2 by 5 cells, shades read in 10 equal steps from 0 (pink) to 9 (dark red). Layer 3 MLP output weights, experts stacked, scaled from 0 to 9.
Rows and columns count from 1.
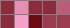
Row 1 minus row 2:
0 1 -2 1 -2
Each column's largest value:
7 1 9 7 6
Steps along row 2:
down up down same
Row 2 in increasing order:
0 6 6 7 9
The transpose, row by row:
7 7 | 1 0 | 7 9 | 7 6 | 4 6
